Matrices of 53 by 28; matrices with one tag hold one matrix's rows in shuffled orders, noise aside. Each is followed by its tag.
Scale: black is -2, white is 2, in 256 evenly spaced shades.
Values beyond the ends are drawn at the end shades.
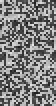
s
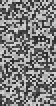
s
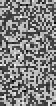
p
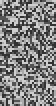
p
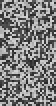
p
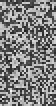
p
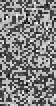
s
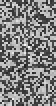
s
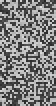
p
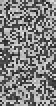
p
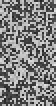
p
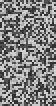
p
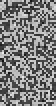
p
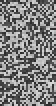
p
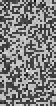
p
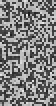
p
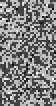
s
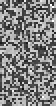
s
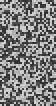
p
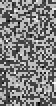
p
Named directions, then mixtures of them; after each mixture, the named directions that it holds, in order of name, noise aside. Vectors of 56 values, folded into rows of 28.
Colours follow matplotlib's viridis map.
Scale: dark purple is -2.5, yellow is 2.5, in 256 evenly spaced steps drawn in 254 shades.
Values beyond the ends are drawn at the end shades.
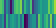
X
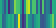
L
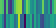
L, X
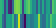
L, X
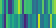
L, X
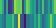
L, X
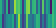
L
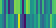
L, X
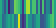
L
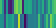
L, X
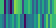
L, X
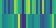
L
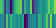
X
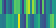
L
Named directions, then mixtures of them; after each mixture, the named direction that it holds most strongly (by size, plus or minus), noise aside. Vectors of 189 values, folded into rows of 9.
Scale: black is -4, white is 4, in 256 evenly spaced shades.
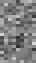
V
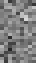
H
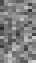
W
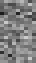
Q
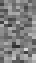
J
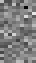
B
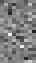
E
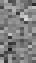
H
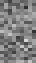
E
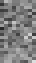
W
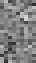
H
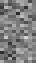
Q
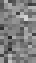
H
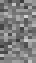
B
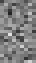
E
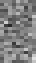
J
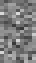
Q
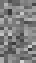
H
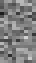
Q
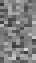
J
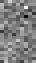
B
